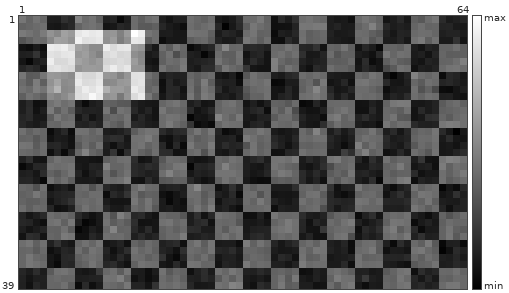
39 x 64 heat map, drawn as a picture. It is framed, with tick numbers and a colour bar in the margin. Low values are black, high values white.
Average level on the scale: 30%. Ninth with the highest average: top left. Odd patch: higher, in the top left.
